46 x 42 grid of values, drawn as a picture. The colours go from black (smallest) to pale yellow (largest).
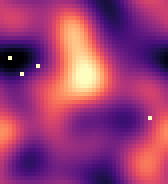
No overall slope runs across the table. No single row or column stands out from its neighbours. The ninth with the highest average is the centre. The bottom middle is the smoothest part. Four lone cells stand out, each far higher than its neighbours.
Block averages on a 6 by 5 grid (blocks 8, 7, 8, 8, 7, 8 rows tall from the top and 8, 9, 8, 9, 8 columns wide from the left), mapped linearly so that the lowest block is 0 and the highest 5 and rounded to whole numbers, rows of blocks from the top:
2 2 2 0 2 | 0 2 4 1 0 | 0 3 5 2 1 | 2 3 2 1 2 | 2 2 1 1 3 | 1 1 1 1 3
